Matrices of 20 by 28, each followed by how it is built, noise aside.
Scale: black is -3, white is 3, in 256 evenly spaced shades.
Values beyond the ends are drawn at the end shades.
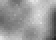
smooth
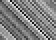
Toeplitz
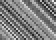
Toeplitz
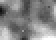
smooth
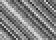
Toeplitz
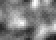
smooth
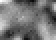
smooth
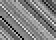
Toeplitz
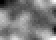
smooth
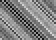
Toeplitz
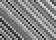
Toeplitz
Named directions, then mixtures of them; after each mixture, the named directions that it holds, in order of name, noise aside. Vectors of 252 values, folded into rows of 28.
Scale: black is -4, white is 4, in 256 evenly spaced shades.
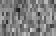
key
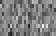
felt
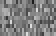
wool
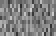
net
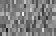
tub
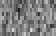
key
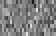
wool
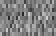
felt, tub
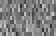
net, tub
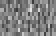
key, net, tub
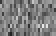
felt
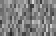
felt, key, net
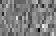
felt, key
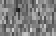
key, wool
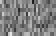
felt, wool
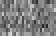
felt, tub
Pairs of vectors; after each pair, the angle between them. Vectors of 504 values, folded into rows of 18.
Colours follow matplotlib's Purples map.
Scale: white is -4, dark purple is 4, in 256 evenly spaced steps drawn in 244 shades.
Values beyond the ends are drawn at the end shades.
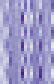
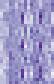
nearly parallel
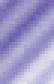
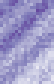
nearly parallel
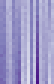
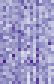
partly aligned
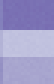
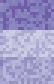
nearly parallel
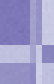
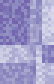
nearly parallel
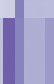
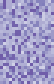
orthogonal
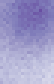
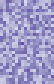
orthogonal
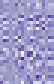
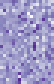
orthogonal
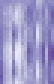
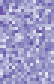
orthogonal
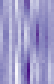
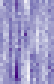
nearly opposite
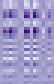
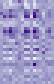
nearly parallel
